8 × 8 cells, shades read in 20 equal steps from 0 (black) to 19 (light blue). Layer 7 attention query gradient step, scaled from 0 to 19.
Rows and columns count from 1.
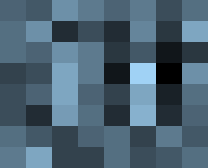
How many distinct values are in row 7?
5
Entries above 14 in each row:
0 1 0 2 2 1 0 1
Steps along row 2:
up down up down up down up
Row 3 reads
10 9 13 11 5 8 2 5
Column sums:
70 73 86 74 50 94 40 80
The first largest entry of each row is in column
3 8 3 6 3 6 7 2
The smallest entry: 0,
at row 4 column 7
